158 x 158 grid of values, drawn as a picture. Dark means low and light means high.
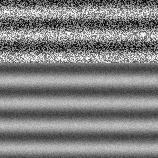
The bottom part is calmer, past a seam about 40% of the way down. No overall slope runs across the table. Overall the values sit about 50% of the way up the scale. Stripes running across repeat 7 times from top to bottom.
